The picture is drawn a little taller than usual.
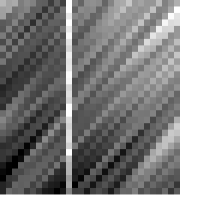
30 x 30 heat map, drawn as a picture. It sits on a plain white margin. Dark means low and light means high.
Ninth with the highest average: top right. Slope: up to the top right. Ninth with the lowest average: bottom left. Odd lines: column 12.
